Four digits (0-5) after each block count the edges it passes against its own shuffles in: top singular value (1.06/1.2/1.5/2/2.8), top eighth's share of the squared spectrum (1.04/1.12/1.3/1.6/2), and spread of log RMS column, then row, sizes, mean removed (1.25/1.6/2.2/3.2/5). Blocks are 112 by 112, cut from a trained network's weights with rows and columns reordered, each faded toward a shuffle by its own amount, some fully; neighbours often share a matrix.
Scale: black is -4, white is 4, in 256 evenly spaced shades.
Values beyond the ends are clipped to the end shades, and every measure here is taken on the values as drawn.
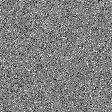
0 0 0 0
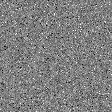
1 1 0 1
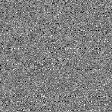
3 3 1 3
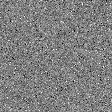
1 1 0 0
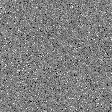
0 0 0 0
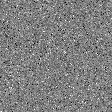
0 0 0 0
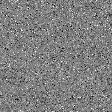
2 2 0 1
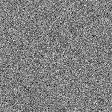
2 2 0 0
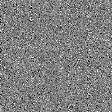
3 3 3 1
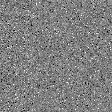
2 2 1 0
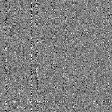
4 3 3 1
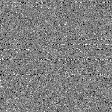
3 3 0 3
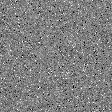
0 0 0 0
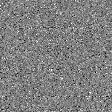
2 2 0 2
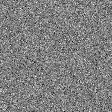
0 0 0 0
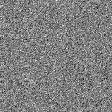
3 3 1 0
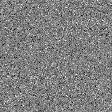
2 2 0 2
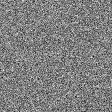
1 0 0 0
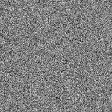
3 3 1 1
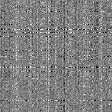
4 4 2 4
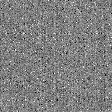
2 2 0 1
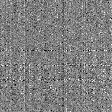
3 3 1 3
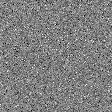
1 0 0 0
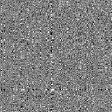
4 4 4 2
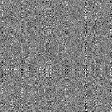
4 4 3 2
